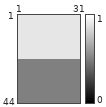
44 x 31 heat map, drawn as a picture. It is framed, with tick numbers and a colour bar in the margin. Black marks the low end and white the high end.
The table splits into 2 rows of 1 panel. Panel 1,1: very high, flat. Panel 2,1: middling, flat.
